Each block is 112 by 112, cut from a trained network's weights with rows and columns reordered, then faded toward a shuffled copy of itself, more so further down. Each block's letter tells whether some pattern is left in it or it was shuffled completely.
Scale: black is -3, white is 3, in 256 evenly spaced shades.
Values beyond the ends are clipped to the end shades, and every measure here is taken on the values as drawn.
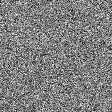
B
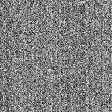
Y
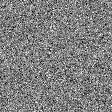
B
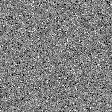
B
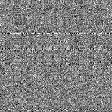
Y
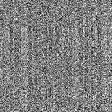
Y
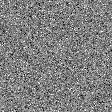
B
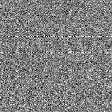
Y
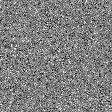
B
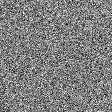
B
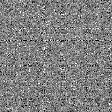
Y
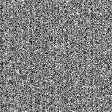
Y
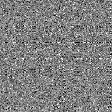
Y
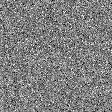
B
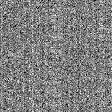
Y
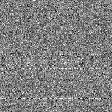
Y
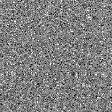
Y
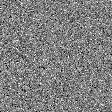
B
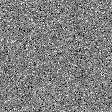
B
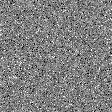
B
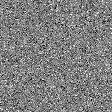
B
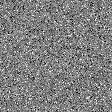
B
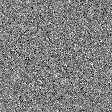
B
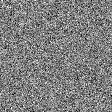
B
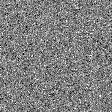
B
